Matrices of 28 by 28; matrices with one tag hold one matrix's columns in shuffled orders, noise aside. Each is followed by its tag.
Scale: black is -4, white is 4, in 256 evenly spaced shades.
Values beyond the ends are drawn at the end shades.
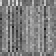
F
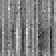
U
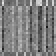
F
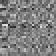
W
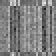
F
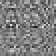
W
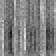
U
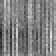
U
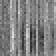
U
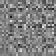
W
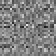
W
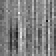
U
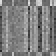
F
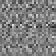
W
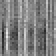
U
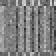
F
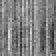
U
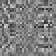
W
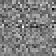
W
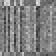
F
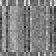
F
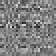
W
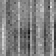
U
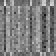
F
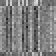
F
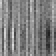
U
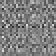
W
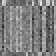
F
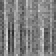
U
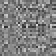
W
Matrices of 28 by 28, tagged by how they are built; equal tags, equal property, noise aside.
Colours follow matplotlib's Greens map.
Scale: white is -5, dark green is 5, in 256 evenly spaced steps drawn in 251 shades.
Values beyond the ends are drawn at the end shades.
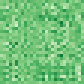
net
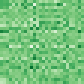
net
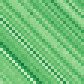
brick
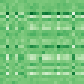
net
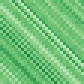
brick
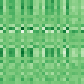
net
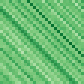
brick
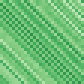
brick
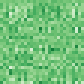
net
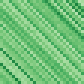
brick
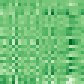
net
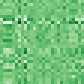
net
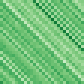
brick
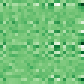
net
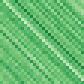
brick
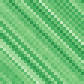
brick
